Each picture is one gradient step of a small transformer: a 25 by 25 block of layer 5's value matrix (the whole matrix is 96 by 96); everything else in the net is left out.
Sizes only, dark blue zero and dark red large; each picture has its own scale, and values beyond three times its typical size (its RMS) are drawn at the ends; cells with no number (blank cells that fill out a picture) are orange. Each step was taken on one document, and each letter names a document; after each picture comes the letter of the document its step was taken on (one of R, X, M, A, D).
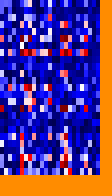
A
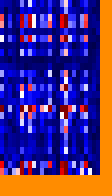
A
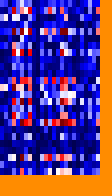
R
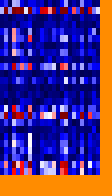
R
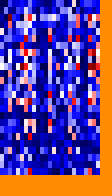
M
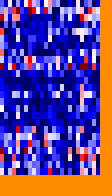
M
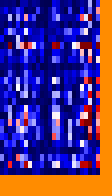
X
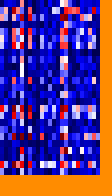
A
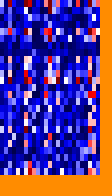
M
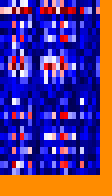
R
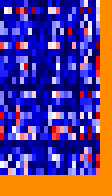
X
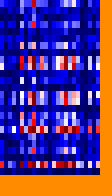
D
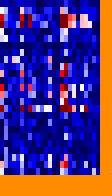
A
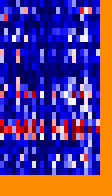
X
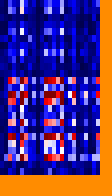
R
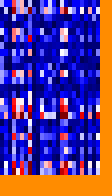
R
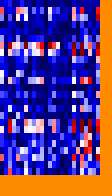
X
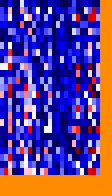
M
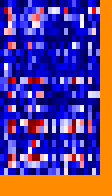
D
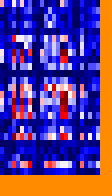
R
